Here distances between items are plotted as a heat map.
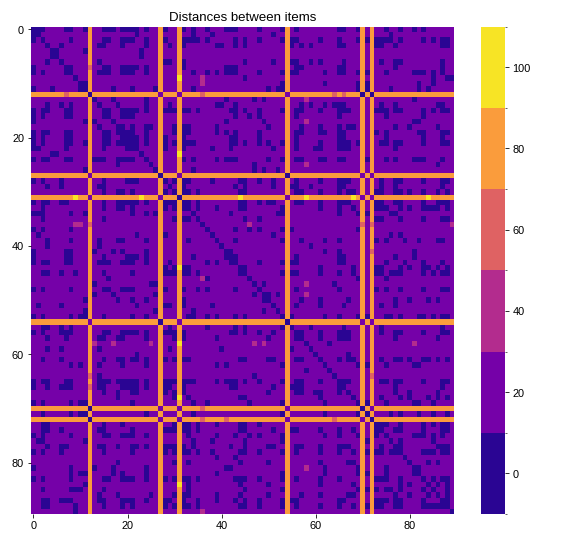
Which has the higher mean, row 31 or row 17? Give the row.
31
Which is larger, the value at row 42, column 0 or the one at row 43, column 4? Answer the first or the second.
the second
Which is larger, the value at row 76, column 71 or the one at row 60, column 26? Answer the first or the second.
the second
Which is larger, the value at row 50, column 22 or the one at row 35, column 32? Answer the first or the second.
the first
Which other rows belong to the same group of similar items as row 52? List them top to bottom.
0, 1, 2, 3, 4, 5, 6, 7, 8, 9, 10, 11, 13, 14, 15, 16, 17, 18, 19, 20, 21, 22, 23, 24, 25, 26, 28, 29, 30, 32, 33, 34, 35, 36, 37, 38, 39, 40, 41, 42, 43, 44, 45, 46, 47, 48, 49, 50, 51, 53, 55, 56, 57, 58, 59, 60, 61, 62, 63, 64, 65, 66, 67, 68, 69, 71, 73, 74, 75, 76, 77, 78, 79, 80, 81, 82, 83, 84, 85, 86, 87, 88, 89
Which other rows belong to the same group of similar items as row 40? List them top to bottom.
0, 1, 2, 3, 4, 5, 6, 7, 8, 9, 10, 11, 13, 14, 15, 16, 17, 18, 19, 20, 21, 22, 23, 24, 25, 26, 28, 29, 30, 32, 33, 34, 35, 36, 37, 38, 39, 41, 42, 43, 44, 45, 46, 47, 48, 49, 50, 51, 52, 53, 55, 56, 57, 58, 59, 60, 61, 62, 63, 64, 65, 66, 67, 68, 69, 71, 73, 74, 75, 76, 77, 78, 79, 80, 81, 82, 83, 84, 85, 86, 87, 88, 89
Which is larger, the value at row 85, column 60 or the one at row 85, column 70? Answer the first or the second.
the second
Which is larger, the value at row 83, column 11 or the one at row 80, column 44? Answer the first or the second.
the first
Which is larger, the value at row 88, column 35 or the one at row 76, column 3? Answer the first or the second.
the second
